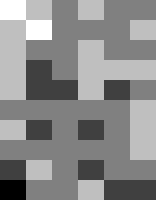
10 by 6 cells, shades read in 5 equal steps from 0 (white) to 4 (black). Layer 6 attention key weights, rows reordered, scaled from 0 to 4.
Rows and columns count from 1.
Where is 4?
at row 10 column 1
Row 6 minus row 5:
1 -1 -1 1 -1 -1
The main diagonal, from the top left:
0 0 2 1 3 1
